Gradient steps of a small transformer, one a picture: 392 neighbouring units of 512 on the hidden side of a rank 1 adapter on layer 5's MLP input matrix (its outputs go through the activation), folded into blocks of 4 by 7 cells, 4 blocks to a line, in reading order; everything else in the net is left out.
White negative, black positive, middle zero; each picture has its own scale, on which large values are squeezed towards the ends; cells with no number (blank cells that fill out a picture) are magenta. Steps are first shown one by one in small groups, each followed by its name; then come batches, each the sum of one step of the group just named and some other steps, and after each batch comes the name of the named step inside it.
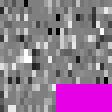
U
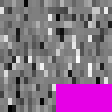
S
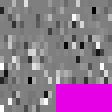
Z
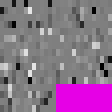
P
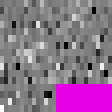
Z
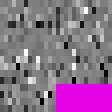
U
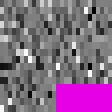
S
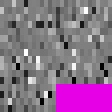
S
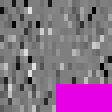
P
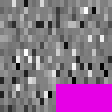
S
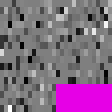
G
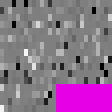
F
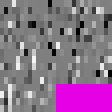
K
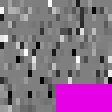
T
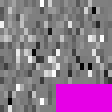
T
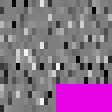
F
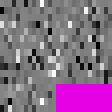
K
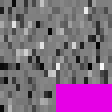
G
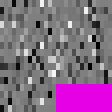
T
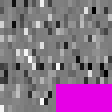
F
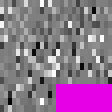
T
